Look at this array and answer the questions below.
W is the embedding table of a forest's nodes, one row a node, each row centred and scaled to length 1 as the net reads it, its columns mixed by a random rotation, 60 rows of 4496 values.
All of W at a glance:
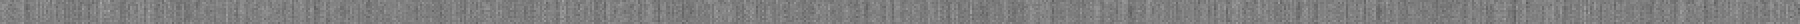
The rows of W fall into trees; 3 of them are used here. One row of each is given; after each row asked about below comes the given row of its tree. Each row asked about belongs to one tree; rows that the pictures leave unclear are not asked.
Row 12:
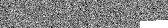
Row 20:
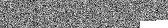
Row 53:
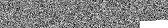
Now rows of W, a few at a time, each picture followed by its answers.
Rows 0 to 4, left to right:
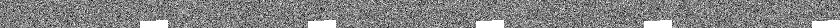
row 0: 20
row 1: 12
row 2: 12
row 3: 12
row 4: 53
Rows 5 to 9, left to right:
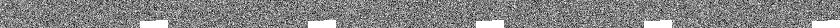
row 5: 53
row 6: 53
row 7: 12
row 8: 20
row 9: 53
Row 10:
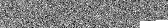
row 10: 53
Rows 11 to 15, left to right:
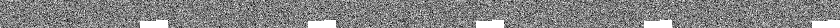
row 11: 20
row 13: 20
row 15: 20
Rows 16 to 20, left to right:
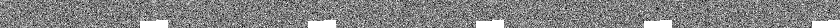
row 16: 20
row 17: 53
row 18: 20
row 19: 12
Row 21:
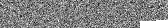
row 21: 20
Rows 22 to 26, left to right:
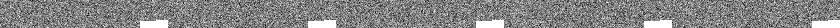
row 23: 12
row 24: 20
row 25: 12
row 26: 12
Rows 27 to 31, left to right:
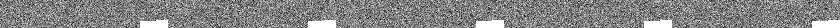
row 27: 20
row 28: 12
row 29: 12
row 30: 20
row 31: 12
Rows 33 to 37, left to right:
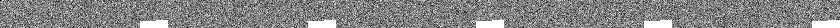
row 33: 12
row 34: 20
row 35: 20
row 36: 20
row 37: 12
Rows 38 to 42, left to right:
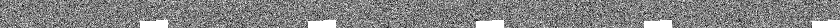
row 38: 20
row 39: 53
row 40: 12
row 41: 12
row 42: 20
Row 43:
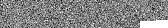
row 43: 12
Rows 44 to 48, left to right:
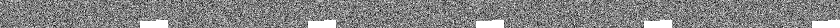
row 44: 20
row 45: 20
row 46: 53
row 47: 20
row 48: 20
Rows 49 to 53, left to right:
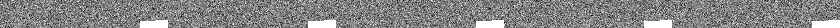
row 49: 12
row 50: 53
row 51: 12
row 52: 20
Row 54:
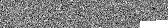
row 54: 12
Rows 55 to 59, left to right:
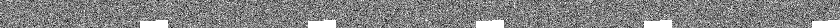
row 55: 20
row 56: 20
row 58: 20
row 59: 12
